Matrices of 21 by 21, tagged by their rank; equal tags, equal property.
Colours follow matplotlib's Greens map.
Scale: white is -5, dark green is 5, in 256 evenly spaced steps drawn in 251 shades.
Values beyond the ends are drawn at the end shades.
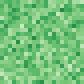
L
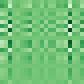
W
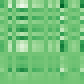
W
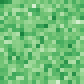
L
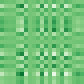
W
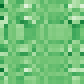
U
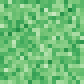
L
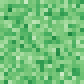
L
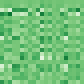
U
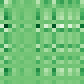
W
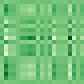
W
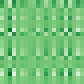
W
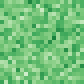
L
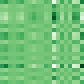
W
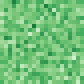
L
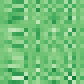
U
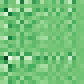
U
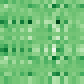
U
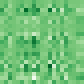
U
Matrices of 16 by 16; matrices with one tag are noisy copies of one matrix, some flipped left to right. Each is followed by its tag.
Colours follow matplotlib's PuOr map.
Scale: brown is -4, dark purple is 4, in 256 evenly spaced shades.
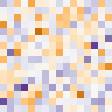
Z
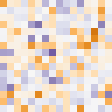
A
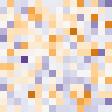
Z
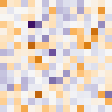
A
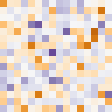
A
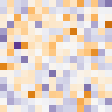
Z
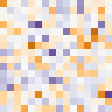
A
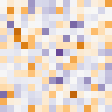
A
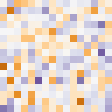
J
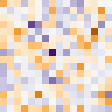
A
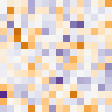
A
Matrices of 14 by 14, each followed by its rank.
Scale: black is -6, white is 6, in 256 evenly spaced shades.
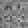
three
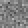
full rank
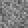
full rank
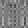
two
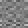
two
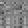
three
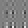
one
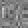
three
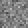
full rank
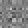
two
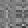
two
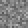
full rank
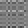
one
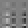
one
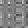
two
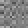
three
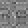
three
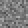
full rank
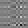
one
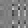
one
